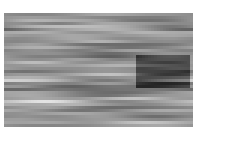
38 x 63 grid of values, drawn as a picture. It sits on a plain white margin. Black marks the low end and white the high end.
Odd patch: lower, in the middle right. Grain: streaks across. Ninth with the lowest average: middle right.
